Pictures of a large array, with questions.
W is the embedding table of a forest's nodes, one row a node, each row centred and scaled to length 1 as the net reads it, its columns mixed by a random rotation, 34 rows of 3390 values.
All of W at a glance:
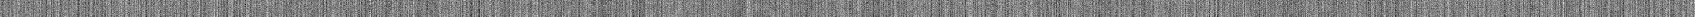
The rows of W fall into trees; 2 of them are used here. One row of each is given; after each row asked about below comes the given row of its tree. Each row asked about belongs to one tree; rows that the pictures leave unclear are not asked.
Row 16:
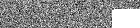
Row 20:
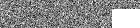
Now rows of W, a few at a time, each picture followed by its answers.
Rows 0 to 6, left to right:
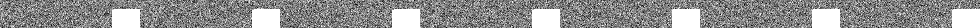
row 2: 16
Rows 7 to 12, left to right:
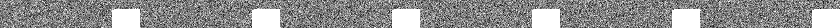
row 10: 20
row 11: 16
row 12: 16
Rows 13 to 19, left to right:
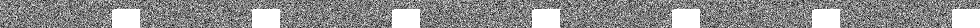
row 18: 16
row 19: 20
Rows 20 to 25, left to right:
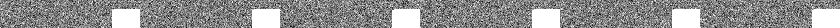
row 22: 16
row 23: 20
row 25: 20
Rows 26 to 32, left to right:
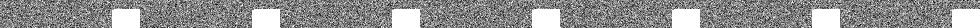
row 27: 16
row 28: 20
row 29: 20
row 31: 20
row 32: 20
